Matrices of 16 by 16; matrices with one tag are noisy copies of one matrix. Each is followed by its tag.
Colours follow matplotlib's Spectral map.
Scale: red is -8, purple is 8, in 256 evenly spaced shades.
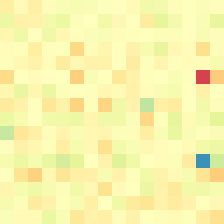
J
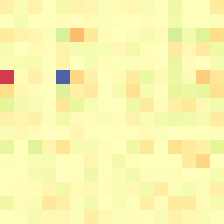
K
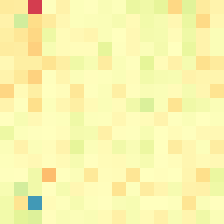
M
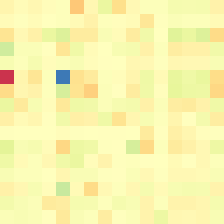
K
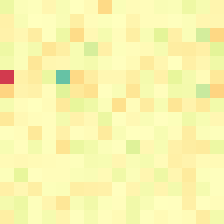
K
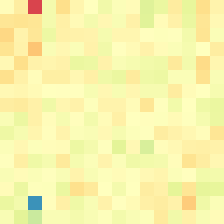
M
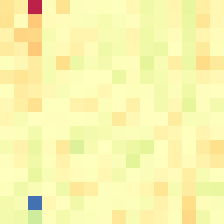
M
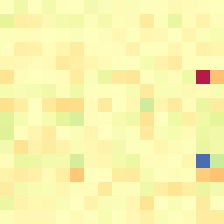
J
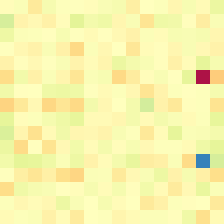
J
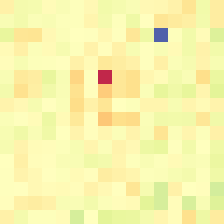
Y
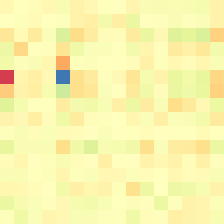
K
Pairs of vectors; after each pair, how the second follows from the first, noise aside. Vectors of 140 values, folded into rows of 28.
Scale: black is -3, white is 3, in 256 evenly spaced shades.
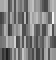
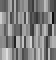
negated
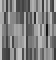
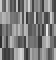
sign-scrambled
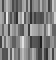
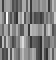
copied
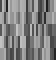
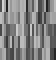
copied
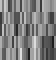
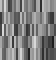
copied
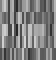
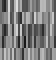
negated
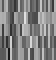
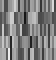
negated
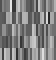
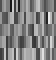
sign-scrambled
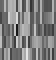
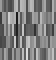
sign-scrambled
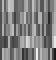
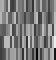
sign-scrambled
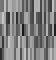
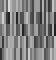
copied
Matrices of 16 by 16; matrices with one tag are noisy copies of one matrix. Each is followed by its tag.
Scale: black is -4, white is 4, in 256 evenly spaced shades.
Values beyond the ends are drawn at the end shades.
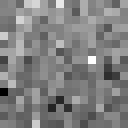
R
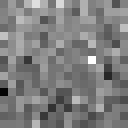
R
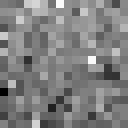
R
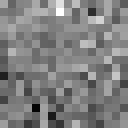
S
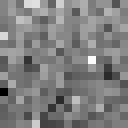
R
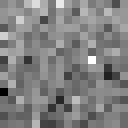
R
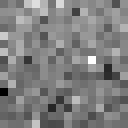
R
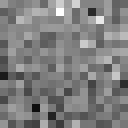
S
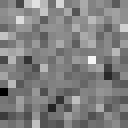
R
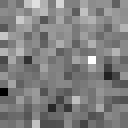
R
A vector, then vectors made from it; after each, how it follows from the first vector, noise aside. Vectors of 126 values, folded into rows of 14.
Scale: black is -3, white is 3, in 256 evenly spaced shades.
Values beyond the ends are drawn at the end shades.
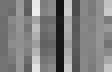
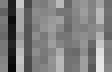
wrapped around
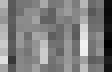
wrapped around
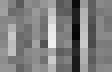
wrapped around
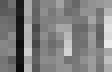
wrapped around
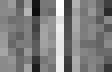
negated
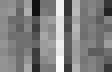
negated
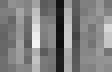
wrapped around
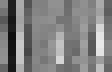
wrapped around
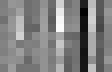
wrapped around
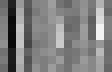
wrapped around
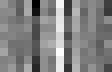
negated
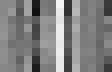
negated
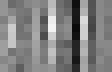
wrapped around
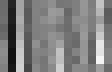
wrapped around
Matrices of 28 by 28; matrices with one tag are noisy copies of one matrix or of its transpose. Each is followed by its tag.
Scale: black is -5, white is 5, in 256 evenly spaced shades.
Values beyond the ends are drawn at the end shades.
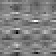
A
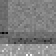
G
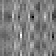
A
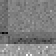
G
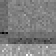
G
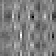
A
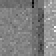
G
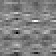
A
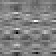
A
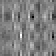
A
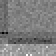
G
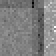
G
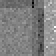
G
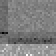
G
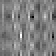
A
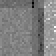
G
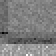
G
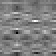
A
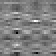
A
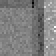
G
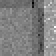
G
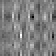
A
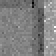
G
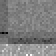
G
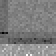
G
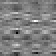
A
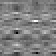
A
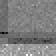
G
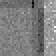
G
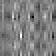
A
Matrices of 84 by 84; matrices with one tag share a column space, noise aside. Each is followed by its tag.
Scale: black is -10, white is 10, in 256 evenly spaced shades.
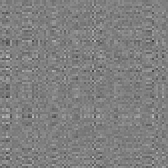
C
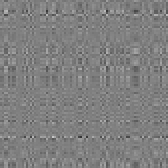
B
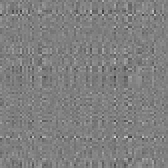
B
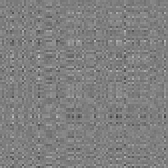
C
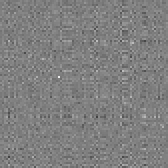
C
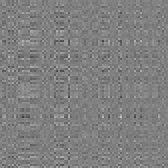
C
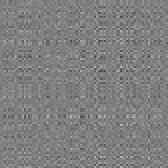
C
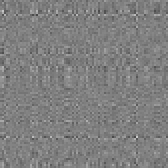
B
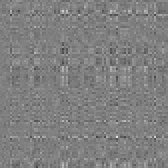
B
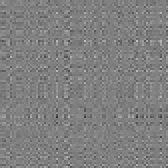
C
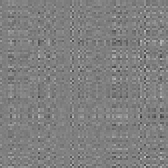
C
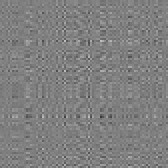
C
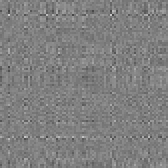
B
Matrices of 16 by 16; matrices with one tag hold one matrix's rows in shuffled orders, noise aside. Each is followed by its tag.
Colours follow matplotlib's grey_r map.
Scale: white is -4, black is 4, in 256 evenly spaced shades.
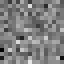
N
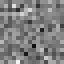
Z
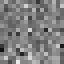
N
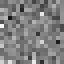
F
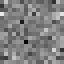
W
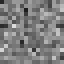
W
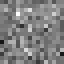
N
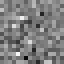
Z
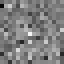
N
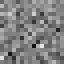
F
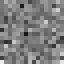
W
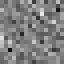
F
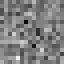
Z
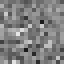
Z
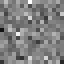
N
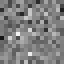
N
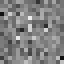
N
